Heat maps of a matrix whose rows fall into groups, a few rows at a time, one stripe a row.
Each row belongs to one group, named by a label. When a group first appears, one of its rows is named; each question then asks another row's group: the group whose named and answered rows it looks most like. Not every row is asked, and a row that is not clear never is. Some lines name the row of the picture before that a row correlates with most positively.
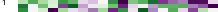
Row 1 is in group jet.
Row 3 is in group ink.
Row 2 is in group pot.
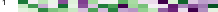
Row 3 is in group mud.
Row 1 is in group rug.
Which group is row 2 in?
jet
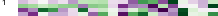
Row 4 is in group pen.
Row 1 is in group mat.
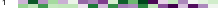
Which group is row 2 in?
mud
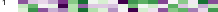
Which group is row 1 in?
pen
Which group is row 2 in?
rug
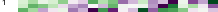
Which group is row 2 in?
rug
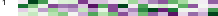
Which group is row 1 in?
rug
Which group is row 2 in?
ink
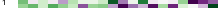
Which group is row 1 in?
pot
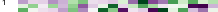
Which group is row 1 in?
mat
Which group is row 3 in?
pot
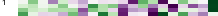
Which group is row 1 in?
mat
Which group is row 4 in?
pot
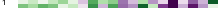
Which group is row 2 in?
mud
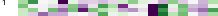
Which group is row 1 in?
rug
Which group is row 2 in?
pot
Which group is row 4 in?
pot
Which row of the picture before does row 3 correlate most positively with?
1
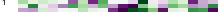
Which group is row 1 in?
ink
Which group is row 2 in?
mat
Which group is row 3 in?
pen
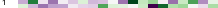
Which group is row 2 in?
pot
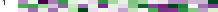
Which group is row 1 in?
jet
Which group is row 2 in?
rug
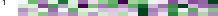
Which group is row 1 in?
jet
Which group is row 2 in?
rug
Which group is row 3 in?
mat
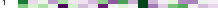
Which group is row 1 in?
ink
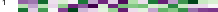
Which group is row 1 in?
pen
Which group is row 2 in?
ink
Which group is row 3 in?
pot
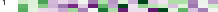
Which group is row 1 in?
ink
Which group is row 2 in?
ink
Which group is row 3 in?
pot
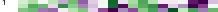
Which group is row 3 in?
mat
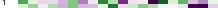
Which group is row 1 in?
pot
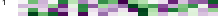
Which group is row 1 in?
jet
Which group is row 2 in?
pen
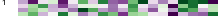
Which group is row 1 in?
pen
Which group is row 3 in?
pen
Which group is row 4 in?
jet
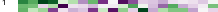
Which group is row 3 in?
ink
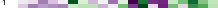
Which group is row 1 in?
mat
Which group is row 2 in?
mat
